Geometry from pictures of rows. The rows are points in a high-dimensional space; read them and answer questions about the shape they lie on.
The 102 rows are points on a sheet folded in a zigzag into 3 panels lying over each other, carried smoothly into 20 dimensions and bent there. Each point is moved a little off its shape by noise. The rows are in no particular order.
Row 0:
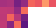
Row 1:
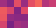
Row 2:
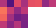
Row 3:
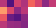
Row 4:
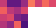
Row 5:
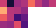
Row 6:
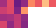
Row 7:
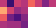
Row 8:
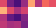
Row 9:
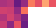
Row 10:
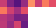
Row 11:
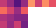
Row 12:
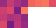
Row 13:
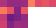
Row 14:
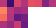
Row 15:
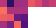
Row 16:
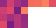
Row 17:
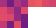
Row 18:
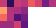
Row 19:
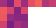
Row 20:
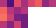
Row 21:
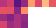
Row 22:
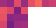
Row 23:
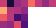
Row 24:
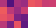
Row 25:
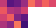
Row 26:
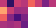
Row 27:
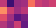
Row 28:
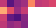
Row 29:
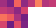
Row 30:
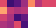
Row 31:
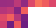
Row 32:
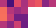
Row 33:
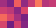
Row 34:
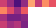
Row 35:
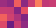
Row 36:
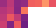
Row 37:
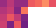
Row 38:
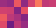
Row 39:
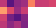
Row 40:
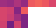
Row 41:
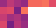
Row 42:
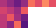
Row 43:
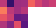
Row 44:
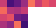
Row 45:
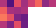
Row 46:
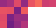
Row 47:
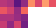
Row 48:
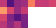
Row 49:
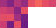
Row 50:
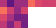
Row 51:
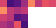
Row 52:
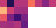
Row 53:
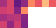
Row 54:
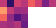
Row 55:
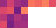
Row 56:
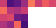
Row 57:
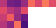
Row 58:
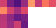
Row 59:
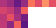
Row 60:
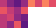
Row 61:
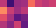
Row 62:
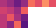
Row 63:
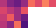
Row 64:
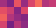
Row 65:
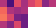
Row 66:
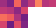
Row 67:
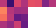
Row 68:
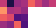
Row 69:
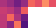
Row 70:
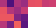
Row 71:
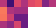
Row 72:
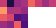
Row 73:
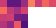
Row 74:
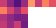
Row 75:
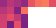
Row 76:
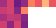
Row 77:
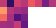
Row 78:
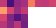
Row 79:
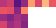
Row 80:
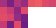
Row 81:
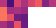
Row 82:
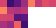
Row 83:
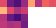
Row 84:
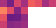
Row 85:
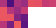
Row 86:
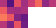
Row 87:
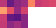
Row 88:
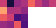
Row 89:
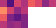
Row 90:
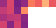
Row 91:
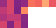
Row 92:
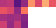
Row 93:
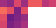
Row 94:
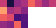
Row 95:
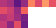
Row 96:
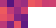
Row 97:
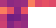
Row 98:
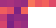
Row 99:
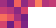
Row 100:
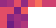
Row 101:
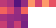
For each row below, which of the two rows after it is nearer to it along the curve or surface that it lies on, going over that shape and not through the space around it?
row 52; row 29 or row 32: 32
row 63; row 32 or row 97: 97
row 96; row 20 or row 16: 16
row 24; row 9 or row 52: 52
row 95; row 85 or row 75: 75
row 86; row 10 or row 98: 98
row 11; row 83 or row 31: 83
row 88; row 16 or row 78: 78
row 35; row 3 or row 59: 3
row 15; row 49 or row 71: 49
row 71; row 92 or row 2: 2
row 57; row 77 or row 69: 69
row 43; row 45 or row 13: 13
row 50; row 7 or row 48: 48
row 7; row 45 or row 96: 45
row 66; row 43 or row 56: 43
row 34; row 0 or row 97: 0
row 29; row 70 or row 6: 70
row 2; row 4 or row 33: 33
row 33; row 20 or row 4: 20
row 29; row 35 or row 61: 35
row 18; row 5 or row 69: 5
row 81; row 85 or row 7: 7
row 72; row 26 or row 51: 26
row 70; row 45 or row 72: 72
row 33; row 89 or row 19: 19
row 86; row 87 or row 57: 87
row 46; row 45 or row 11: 45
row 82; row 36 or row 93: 36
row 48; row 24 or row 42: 24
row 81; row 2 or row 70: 2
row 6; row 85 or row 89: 85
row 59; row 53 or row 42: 42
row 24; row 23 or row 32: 23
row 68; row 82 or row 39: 39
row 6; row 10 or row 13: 10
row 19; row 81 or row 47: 81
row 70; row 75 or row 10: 75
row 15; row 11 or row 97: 97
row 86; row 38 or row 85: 38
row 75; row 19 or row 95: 95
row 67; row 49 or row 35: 35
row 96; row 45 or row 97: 97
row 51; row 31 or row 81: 31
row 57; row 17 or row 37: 37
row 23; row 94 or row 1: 94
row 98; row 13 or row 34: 13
